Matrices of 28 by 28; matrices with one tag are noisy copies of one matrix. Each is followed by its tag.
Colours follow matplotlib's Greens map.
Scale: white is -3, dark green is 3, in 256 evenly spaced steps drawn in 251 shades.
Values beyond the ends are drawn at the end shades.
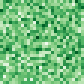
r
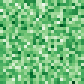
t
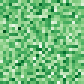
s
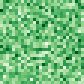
r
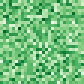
s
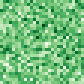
r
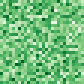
s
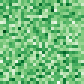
s
